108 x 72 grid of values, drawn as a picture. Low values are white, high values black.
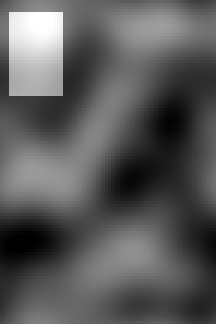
Stripes: none. Roughest part: top left. Odd patch: lower, in the top left. Ninth with the lowest average: top left.
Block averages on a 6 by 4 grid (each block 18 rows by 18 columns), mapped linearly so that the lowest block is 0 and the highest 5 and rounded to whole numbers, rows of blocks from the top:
0 2 2 2 | 2 3 3 4 | 3 3 4 4 | 2 3 5 4 | 5 3 2 4 | 3 3 3 4
